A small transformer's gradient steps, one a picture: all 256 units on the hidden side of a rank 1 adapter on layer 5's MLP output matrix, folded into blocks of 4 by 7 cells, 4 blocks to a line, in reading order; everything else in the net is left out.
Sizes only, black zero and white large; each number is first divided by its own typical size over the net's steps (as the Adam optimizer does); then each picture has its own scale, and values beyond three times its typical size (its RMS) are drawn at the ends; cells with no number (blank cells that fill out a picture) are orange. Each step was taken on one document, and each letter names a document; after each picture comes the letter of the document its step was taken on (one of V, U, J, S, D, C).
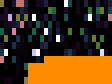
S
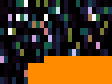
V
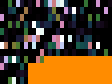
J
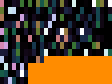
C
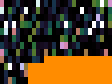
C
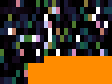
V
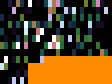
J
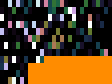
J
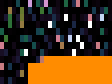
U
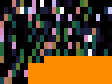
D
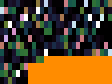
C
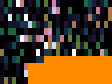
V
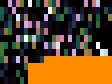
V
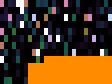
S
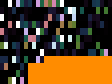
J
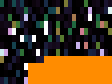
V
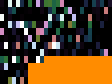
J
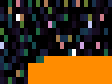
U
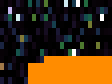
U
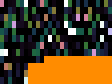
S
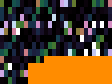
C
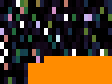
S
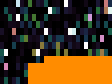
S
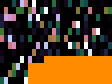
D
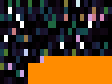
U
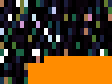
S
